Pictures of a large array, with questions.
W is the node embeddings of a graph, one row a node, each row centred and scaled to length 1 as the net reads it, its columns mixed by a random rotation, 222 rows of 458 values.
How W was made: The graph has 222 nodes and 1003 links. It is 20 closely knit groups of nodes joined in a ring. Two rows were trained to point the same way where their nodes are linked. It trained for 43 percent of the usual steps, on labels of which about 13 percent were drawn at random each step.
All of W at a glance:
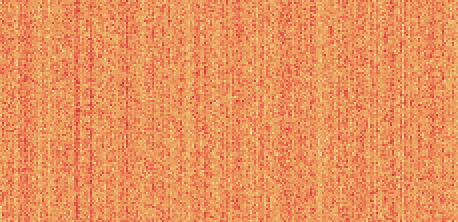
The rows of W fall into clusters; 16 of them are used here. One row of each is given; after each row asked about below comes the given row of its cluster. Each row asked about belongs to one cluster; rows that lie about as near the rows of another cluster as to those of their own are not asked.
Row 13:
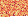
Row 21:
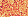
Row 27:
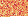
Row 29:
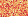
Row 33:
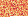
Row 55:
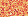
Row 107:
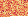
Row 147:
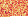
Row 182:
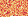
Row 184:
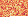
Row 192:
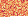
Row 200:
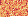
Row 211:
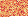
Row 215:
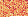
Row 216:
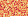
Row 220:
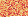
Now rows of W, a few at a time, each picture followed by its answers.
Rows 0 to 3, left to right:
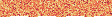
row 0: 215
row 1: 29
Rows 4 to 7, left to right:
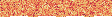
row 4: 13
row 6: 216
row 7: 182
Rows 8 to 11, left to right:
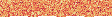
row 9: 107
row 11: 216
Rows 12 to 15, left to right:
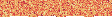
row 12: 184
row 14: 107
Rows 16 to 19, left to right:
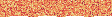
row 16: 216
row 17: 215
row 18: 200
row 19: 13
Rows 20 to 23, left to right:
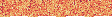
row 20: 21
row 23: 192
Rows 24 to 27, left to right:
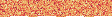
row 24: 216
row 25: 200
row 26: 55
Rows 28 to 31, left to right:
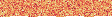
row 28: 27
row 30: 33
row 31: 55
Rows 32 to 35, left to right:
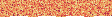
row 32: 13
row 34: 107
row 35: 29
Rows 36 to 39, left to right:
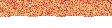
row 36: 27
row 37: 27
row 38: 200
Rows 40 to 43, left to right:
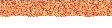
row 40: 192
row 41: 27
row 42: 27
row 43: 220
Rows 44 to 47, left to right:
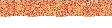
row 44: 13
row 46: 147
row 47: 21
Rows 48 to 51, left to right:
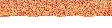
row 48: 211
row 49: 216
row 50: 200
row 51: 29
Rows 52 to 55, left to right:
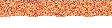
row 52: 216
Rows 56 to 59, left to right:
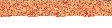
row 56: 211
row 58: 184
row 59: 147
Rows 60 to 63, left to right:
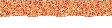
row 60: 182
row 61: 184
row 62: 184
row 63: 13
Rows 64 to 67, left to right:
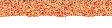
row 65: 107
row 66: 147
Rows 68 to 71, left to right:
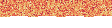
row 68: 21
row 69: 27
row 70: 200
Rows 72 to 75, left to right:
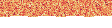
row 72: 107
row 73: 27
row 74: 107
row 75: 33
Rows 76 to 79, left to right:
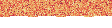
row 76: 211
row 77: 13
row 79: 33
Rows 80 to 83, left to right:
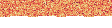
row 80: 21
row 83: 27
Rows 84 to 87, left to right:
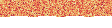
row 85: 107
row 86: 13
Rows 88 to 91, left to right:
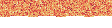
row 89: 21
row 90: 215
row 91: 220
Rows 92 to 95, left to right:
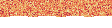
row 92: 147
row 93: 27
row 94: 220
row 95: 216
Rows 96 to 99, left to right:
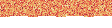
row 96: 211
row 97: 211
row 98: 184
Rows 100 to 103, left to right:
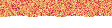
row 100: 33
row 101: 29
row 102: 192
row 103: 192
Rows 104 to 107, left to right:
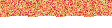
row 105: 55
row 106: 147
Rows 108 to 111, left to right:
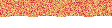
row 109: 192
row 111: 211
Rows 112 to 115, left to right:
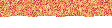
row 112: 55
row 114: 211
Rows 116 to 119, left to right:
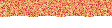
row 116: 27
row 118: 33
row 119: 13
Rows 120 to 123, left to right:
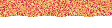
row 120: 33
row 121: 29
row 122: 21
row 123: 215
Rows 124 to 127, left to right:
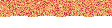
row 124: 215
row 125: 147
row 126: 13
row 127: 13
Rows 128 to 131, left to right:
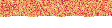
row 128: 21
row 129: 21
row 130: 200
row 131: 216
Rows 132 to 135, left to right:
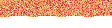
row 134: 21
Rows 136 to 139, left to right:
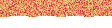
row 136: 147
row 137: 29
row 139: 55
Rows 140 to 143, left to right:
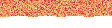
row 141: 215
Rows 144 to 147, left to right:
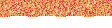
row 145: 27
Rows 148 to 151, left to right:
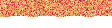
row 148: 13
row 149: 107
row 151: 55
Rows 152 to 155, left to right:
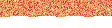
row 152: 184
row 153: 211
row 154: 184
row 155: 211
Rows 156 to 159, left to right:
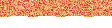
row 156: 55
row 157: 107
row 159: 55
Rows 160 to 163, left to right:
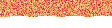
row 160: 33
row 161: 215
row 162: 200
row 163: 147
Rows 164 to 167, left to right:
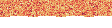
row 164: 184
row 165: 107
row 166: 215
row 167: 220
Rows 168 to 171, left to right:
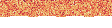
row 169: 21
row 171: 27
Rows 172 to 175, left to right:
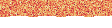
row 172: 147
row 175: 216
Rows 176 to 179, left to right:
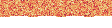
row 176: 192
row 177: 211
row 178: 220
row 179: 55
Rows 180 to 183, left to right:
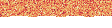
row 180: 55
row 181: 200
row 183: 21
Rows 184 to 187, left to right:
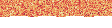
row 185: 220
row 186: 184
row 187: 107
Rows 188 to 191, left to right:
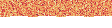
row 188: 33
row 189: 147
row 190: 200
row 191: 27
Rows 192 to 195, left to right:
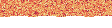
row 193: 182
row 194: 200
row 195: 192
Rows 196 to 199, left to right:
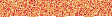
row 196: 29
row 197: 21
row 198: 29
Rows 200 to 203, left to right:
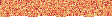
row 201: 29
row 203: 184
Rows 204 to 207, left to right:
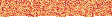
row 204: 200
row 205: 107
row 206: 182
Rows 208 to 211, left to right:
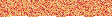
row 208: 216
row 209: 215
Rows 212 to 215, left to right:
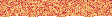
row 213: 216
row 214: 182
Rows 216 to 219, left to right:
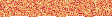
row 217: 29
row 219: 211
